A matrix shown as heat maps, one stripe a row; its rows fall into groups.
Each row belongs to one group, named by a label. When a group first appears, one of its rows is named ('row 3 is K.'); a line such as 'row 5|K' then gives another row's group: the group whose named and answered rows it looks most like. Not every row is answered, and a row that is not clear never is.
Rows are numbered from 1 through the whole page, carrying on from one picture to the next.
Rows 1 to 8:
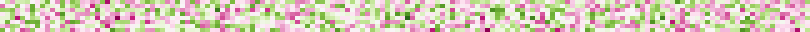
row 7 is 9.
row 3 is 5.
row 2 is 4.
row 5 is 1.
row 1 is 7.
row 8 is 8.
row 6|4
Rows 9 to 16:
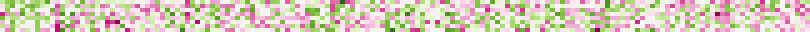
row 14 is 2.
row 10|4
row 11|4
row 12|2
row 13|5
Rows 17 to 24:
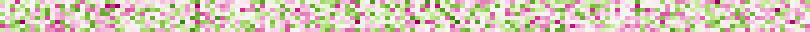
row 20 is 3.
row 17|1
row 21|9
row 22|8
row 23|9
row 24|9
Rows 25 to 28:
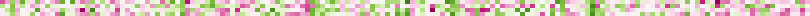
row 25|2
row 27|2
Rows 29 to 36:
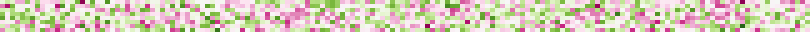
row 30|2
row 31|7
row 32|5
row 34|3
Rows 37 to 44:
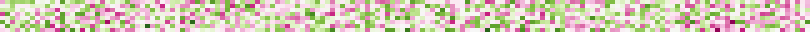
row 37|4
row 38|5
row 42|7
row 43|5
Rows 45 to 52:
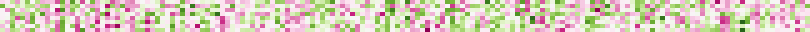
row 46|7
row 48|9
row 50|8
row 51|2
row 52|8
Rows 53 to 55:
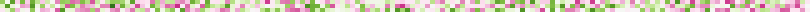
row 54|4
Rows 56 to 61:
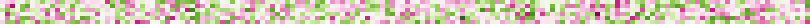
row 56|7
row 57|7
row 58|5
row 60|9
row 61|4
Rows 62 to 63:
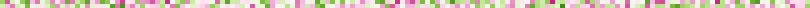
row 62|3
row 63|7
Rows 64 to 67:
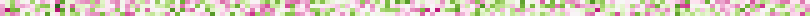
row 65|5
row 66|2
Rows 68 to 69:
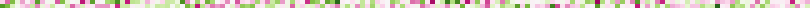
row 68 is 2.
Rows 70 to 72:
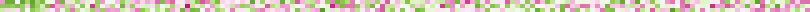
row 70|4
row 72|9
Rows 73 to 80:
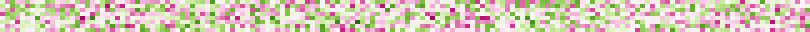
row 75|7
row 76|4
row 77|2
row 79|7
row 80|9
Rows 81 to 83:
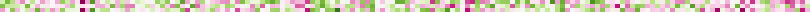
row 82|7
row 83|2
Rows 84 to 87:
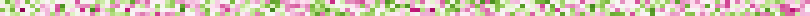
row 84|5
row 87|4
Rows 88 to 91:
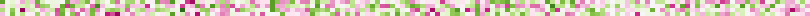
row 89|4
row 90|8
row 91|2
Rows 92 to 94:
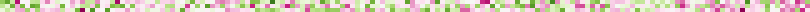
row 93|5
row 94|1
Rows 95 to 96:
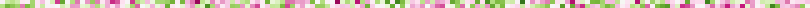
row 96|5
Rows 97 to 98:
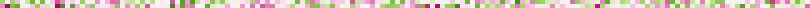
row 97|9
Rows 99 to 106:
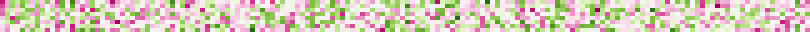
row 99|2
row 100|2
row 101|4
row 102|3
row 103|4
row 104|1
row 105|9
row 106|9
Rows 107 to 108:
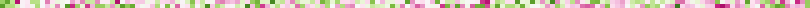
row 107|1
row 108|5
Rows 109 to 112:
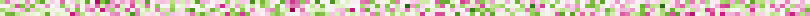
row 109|3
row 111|7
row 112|5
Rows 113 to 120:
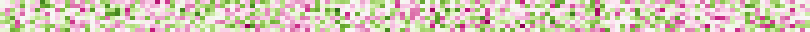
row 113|3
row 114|3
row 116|1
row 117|5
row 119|3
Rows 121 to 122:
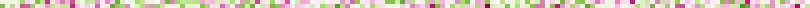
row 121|9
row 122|8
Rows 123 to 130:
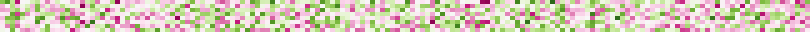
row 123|1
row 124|2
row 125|9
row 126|3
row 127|4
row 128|2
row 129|3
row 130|5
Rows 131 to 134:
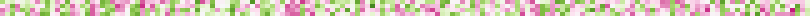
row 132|3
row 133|3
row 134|3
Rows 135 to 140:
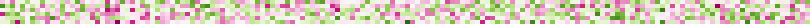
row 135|7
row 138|4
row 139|4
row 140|1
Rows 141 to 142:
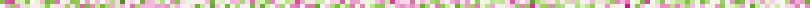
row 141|7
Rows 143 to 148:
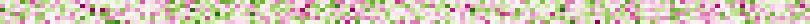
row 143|3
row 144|2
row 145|7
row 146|3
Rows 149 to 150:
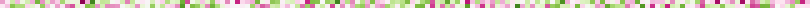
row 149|2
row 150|9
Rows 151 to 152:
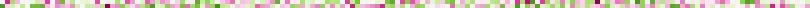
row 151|1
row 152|9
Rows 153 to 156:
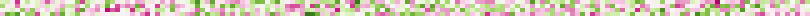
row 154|3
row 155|8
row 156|4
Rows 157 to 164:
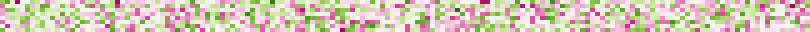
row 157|1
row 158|3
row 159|4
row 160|4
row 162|9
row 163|7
